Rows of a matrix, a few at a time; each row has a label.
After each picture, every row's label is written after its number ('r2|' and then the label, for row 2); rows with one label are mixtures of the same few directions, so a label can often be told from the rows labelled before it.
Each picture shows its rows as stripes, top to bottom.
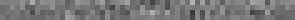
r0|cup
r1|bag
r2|cup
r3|cup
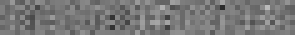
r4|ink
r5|ink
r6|cup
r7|bag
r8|cup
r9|bag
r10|ink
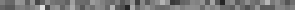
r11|ink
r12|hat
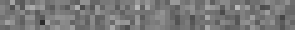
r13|ink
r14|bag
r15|ink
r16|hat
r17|hat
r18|hat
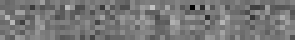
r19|hat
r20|cup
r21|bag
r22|hat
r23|ink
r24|hat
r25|ink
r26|bag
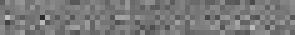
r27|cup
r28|cup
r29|hat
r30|hat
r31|hat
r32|cup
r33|bag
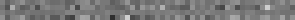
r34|hat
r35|ink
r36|cup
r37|hat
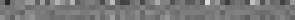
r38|hat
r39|bag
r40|bag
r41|bag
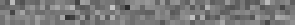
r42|ink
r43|hat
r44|ink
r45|cup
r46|ink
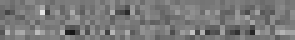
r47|bag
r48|hat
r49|hat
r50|bag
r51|cup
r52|cup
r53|cup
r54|cup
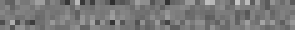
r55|bag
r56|ink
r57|bag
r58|bag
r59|bag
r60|ink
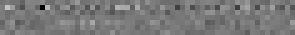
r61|bag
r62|hat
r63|bag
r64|ink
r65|bag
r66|bag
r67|bag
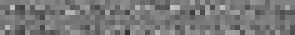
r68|cup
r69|ink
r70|cup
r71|hat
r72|bag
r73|hat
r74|cup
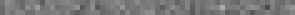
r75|hat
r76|ink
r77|cup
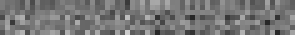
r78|cup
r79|cup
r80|bag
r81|cup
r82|ink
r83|hat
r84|cup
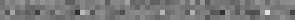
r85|cup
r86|bag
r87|ink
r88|hat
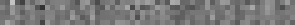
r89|ink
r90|hat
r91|ink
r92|ink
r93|hat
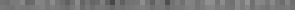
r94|bag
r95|bag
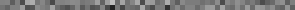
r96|bag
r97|bag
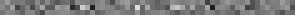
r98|hat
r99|ink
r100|hat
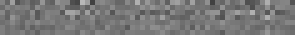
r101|ink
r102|cup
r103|cup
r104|ink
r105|ink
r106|cup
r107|ink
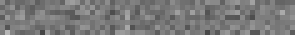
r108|cup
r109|bag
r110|hat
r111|cup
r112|cup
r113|hat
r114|hat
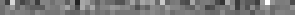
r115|ink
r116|bag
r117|cup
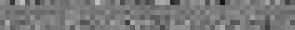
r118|ink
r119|cup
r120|cup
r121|cup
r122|hat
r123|ink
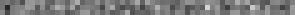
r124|bag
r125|hat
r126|hat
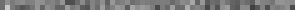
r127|cup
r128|hat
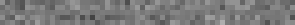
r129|cup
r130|bag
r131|ink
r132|bag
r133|ink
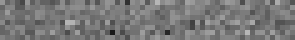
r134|cup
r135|bag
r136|hat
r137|ink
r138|cup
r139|cup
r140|bag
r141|cup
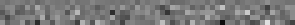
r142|ink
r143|ink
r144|bag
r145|hat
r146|ink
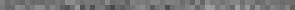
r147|cup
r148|bag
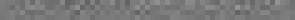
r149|cup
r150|bag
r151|bag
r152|ink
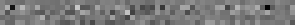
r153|cup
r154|ink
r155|hat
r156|hat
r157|bag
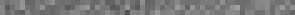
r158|bag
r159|hat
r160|cup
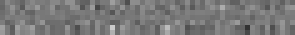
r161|hat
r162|ink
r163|bag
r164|cup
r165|hat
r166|bag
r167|bag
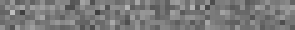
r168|ink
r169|cup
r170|ink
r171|hat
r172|hat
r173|bag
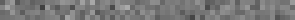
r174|bag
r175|hat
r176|ink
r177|cup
